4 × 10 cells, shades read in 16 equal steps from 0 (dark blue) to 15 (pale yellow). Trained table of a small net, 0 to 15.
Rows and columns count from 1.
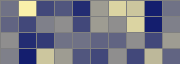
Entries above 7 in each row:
4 4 3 4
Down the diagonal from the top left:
6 3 2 9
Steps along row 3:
down up up same down same up down up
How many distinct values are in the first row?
9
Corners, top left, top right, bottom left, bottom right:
6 6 7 5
